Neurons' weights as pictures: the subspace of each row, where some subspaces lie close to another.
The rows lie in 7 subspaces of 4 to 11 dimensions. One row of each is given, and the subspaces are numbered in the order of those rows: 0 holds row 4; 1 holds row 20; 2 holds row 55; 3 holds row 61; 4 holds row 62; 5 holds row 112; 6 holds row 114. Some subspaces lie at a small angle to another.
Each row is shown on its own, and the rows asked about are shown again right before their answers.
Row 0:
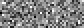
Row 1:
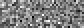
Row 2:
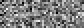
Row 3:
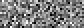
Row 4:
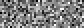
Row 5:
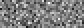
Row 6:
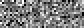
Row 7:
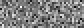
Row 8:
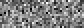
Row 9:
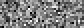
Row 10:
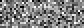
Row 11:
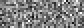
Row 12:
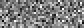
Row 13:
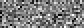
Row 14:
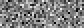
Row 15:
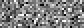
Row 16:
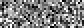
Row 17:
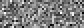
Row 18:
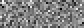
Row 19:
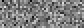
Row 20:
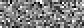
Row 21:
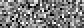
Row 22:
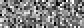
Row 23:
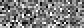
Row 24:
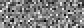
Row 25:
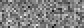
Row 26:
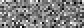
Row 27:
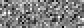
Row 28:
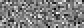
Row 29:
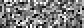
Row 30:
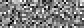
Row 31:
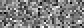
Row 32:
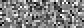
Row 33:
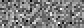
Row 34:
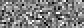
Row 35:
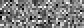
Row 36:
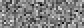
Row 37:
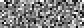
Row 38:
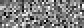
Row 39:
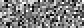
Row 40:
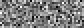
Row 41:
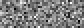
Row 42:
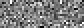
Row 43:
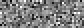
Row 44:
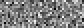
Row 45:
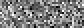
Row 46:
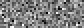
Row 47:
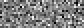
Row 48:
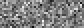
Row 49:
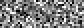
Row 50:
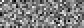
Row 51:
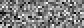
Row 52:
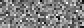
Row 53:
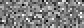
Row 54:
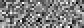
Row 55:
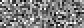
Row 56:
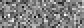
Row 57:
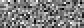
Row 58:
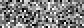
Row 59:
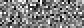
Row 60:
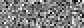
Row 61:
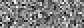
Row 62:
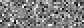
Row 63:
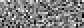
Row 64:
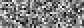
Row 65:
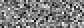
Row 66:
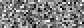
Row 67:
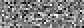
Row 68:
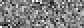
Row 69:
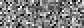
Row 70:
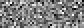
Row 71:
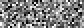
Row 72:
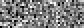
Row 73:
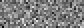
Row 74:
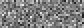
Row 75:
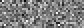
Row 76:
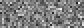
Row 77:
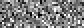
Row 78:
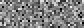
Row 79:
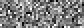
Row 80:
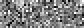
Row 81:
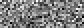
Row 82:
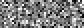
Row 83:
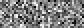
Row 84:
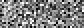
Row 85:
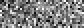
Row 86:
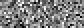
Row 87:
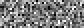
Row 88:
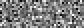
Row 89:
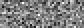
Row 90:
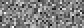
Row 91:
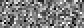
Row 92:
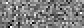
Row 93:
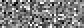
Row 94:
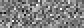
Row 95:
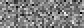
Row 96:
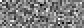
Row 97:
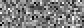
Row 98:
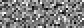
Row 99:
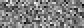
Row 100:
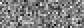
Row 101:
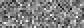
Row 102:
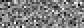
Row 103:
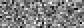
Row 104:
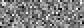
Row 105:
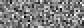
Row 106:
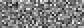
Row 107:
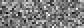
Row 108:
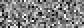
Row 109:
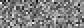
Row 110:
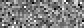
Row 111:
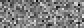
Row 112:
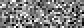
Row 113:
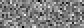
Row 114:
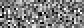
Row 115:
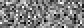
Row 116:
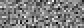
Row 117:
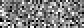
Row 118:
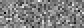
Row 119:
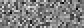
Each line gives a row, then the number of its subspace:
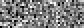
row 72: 1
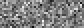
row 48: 6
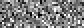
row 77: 1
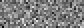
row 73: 5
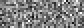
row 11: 2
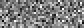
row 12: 6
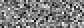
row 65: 5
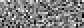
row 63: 4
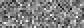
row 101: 5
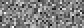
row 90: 6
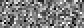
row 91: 3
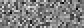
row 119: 5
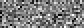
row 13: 4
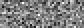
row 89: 5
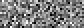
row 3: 0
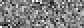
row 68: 6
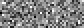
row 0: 1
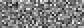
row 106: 5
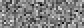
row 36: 3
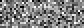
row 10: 6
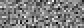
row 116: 5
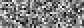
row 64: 5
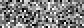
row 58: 6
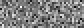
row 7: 2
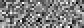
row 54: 5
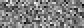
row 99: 6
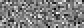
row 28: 1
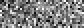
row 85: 5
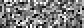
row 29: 5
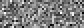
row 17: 6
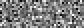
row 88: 0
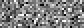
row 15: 5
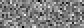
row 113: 6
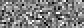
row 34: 1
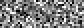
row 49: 5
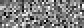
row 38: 6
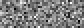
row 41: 1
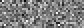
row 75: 2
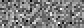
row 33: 0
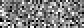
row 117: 6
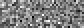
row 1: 5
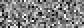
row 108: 6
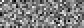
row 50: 5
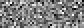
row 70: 1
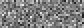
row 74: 4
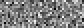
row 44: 3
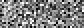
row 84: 5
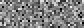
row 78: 1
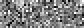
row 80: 4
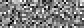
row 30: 4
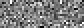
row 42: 1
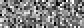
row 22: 5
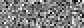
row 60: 3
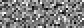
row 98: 5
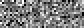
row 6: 4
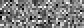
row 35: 6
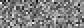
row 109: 4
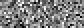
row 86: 6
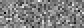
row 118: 6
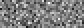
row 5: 5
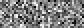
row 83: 6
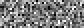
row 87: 6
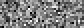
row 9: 5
